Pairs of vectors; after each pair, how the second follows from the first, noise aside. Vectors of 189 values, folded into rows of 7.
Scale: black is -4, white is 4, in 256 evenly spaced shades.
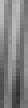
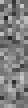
shuffled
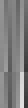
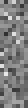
shuffled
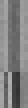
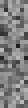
shuffled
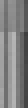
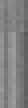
shrunk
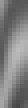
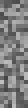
shuffled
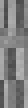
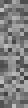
shuffled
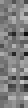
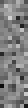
shuffled
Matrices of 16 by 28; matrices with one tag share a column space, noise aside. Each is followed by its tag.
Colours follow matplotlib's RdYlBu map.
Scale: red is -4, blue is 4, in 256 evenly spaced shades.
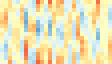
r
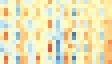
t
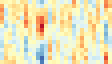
r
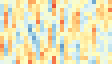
r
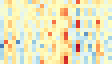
t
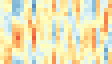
r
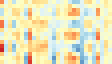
t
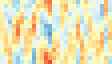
r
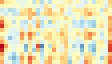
t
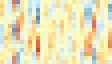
r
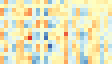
t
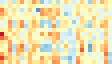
t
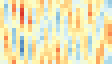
r
